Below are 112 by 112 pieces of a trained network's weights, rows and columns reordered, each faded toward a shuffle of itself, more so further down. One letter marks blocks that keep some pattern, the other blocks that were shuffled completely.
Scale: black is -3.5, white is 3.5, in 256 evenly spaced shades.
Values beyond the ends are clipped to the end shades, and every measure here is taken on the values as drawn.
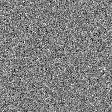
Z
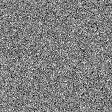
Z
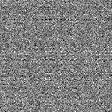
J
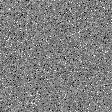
Z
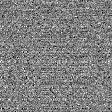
J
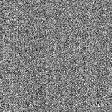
J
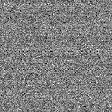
J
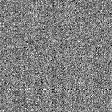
J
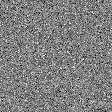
Z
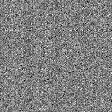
J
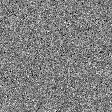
Z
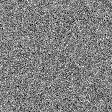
Z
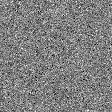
Z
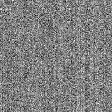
J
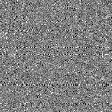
J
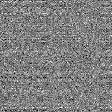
J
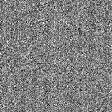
J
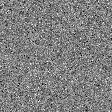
Z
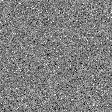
Z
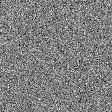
Z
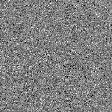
J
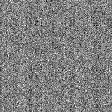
J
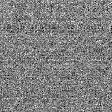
J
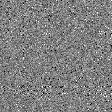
J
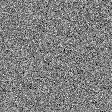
Z
